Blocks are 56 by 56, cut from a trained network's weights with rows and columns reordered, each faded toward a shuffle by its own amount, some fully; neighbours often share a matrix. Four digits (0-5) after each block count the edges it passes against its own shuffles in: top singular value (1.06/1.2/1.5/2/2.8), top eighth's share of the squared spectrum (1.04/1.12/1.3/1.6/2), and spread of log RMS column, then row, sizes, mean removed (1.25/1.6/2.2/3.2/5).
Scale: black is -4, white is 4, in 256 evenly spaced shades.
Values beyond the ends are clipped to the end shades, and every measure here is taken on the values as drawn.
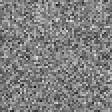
2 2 0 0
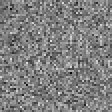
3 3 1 0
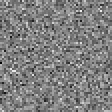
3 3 1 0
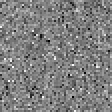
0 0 0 0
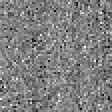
2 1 0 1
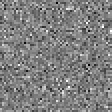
3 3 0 2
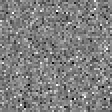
1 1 0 0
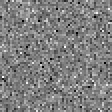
0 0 0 0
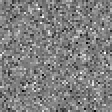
0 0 0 0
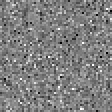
1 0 0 0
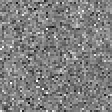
0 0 0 0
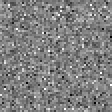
0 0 0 0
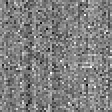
3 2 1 1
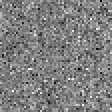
0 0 0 0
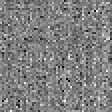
2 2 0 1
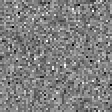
0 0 0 0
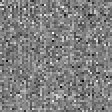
2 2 0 2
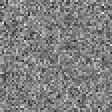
3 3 1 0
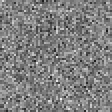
2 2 0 0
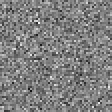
2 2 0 0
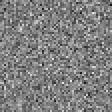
3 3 0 0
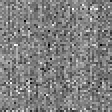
3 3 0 2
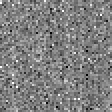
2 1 0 0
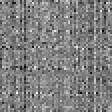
4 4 1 3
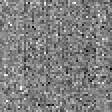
2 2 0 1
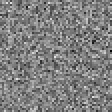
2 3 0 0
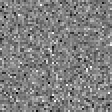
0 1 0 0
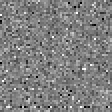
2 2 0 1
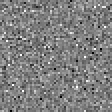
1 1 0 1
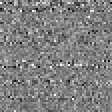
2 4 0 3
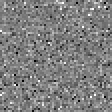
2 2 0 1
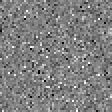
0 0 0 0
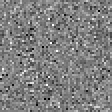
1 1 0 0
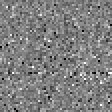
2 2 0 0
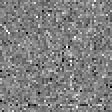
2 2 1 1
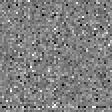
2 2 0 0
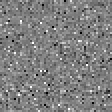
1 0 0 0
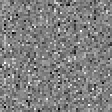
2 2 2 0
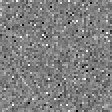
1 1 0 0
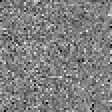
2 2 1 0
